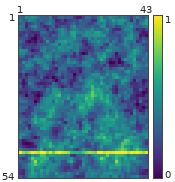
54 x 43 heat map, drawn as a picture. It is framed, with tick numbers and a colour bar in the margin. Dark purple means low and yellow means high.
The texture is blotchy. The bottom right is the ninth with the highest average. Row 46 differs from the rows beside it.
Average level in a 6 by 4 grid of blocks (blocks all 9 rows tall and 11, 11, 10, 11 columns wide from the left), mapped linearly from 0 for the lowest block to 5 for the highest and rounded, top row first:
1 2 3 2 | 2 2 2 2 | 0 1 4 1 | 3 3 4 1 | 2 3 4 4 | 5 3 5 4
